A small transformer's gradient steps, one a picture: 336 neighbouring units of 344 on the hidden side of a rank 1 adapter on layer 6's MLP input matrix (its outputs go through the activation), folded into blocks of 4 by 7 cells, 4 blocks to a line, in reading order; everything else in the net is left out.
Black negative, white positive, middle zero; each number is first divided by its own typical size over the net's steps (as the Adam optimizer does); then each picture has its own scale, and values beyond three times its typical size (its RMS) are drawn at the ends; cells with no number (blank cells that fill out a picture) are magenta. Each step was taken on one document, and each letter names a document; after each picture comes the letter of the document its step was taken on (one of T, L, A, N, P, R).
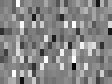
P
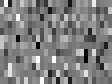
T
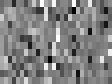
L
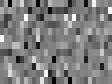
T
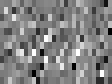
P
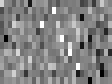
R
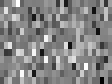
P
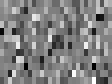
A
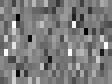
R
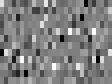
R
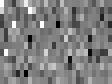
R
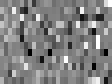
A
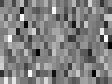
L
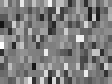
T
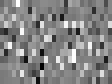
P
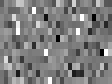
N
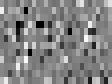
A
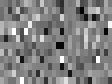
A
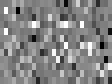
P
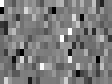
R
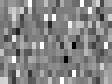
A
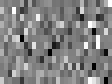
A
